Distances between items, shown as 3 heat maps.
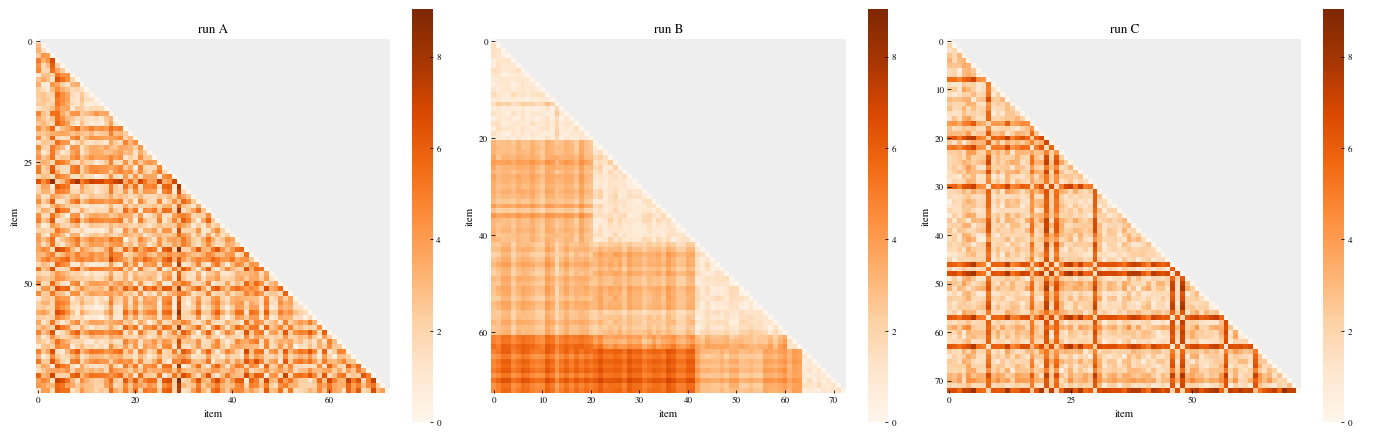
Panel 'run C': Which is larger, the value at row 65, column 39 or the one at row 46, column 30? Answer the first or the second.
the first
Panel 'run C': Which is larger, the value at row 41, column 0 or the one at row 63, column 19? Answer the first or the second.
the second
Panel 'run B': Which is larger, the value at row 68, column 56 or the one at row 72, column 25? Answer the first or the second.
the second
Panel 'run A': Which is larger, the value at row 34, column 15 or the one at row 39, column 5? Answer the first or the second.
the second
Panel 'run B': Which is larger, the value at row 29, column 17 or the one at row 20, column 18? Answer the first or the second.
the first
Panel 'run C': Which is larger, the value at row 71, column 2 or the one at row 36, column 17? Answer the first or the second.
the second
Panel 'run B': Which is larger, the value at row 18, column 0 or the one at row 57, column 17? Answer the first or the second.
the second
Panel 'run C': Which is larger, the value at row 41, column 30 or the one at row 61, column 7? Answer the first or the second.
the first
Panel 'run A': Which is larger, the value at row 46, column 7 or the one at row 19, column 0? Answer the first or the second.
the second
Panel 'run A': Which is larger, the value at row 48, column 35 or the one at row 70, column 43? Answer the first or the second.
the first
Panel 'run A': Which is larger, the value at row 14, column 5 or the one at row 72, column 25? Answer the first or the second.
the first
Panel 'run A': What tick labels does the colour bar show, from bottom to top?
0, 2, 4, 6, 8
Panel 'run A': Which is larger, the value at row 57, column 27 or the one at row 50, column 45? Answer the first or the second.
the second
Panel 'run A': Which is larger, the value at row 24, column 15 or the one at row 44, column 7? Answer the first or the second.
the first
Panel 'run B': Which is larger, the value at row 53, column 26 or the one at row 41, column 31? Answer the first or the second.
the first
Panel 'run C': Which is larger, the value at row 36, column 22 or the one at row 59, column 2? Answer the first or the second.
the first
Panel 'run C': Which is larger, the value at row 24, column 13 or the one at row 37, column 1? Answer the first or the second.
the first
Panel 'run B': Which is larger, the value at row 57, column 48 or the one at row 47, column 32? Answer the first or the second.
the second
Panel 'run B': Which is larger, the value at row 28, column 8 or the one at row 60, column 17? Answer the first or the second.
the first
